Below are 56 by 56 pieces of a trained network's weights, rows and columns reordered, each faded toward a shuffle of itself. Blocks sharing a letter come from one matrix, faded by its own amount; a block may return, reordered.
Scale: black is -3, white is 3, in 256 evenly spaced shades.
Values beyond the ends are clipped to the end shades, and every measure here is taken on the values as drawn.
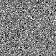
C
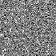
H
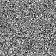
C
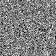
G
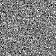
H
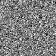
C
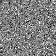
H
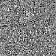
G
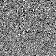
G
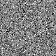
G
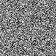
C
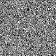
G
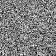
C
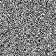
C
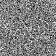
C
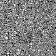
H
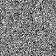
C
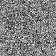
C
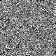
H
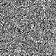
H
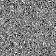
H
